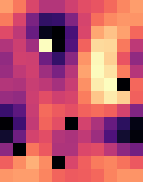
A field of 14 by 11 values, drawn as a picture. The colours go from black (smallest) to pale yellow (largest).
The middle right is the roughest part. The halves do not mirror each other. Five lone cells stand out: one far higher and four far lower than their neighbours. No row or column stands out. The ninth with the lowest average is the top middle.
